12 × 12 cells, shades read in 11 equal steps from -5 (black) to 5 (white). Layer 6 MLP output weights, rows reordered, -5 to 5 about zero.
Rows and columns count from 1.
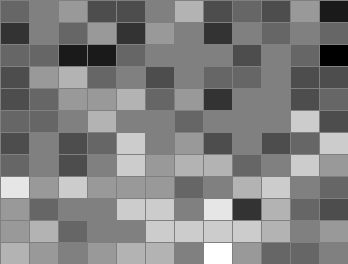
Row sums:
-10 -10 -19 -8 -5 0 -3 8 14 6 17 12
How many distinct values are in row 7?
5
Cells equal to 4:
2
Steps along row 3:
same down same up up same same down up down down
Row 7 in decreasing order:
3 3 1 0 0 0 -1 -1 -2 -2 -2 -2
